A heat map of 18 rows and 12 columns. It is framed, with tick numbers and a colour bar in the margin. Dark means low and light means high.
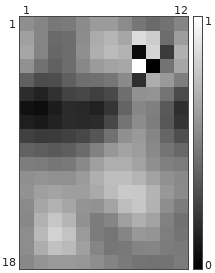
The top right is the roughest part. The middle left is the ninth with the lowest average. An odd patch, rougher than its surroundings, sits in the top right. Overall the values sit about 50% of the way up the scale.
